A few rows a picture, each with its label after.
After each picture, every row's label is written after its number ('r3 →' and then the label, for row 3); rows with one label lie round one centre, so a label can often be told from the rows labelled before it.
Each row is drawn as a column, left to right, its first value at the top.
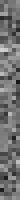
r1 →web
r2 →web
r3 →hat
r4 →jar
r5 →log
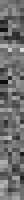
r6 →log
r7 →log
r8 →web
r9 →jar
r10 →jar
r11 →web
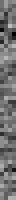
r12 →log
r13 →hat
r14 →jar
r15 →jar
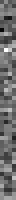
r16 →log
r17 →web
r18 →web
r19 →jar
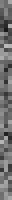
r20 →hat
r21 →log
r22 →jar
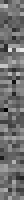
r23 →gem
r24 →gem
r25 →web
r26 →log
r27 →web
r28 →web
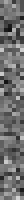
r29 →web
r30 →log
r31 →log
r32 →gem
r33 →jar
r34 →web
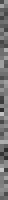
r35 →gem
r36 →hat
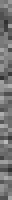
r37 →hat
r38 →hat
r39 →jar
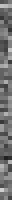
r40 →gem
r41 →gem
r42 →hat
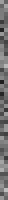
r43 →log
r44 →gem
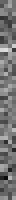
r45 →web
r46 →web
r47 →hat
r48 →jar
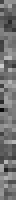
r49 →gem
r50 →hat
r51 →hat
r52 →hat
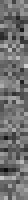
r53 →jar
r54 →jar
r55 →hat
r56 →jar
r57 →hat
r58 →log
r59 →gem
